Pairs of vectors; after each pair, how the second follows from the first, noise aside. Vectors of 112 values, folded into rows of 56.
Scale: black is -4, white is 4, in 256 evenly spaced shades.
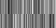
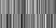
wrapped around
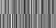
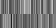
sign-scrambled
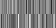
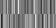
shuffled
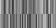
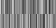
sign-scrambled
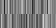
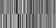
shuffled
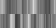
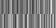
shuffled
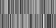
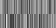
wrapped around
